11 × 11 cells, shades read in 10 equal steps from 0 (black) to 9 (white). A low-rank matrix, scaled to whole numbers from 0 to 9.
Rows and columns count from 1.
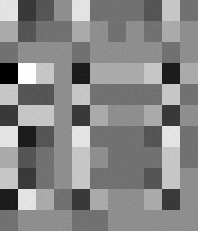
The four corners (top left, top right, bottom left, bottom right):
8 4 4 5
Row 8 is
6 3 4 5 7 5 4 4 4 7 4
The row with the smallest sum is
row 10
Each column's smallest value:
0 1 3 4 1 4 4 4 3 1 4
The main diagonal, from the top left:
8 3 5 5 7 6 4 4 3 2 5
